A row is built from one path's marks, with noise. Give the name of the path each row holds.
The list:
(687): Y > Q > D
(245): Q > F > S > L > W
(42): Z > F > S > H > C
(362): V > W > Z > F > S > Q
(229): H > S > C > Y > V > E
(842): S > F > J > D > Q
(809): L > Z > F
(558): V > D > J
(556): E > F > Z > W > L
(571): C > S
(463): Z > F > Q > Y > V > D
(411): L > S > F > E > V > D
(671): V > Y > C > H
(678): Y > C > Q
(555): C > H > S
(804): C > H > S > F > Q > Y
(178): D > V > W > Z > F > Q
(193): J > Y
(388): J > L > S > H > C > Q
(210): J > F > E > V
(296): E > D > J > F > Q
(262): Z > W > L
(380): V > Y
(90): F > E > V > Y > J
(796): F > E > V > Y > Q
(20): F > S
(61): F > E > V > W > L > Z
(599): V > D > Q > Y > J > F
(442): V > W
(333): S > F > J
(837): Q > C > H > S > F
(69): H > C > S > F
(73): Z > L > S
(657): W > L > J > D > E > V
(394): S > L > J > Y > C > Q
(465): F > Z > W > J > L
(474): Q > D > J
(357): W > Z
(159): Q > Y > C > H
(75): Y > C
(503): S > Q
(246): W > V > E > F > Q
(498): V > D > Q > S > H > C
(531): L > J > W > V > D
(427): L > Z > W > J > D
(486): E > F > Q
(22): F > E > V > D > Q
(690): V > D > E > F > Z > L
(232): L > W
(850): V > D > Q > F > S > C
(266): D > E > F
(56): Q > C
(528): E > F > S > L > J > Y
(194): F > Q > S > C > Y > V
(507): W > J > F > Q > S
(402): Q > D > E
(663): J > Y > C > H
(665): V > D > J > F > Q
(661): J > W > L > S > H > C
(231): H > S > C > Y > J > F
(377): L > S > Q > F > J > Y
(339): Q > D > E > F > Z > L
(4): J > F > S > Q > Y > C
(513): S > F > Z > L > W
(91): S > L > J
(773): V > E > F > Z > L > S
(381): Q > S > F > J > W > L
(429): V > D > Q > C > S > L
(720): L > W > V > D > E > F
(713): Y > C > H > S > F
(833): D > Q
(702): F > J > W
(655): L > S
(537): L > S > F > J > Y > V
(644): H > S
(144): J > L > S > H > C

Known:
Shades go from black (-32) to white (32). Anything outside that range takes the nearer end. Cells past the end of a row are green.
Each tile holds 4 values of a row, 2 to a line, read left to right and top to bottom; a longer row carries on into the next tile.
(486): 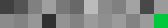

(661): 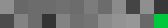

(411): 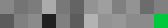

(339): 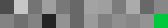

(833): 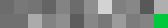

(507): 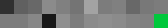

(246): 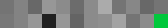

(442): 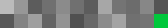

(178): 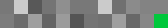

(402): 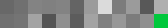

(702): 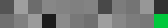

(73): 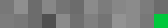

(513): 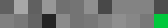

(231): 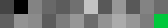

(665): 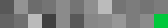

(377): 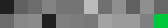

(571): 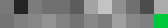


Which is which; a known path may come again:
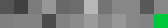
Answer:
(20)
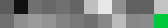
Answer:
(194)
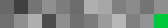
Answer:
(796)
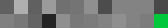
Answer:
(513)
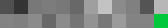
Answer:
(503)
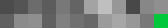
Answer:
(394)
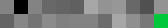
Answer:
(555)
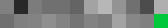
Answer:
(571)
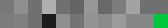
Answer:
(773)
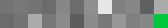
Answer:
(833)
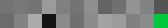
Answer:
(210)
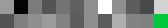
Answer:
(498)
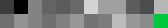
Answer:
(804)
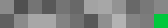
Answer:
(75)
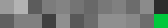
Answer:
(232)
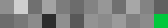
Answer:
(690)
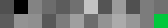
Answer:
(231)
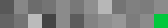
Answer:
(665)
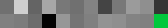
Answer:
(556)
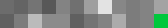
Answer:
(687)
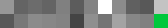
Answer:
(429)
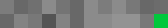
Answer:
(655)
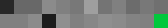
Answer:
(507)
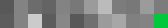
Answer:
(599)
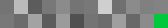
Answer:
(178)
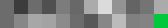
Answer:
(678)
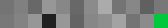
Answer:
(246)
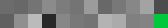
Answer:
(90)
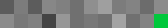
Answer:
(362)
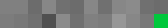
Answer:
(73)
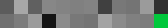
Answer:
(702)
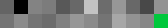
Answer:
(69)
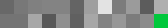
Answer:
(402)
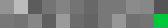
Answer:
(357)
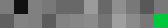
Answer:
(644)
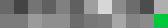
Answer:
(56)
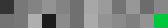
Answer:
(296)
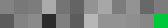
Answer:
(411)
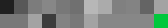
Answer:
(842)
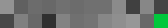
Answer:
(661)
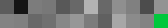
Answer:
(42)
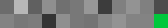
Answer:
(809)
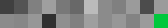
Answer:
(486)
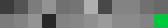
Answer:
(333)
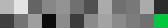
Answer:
(657)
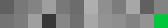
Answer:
(266)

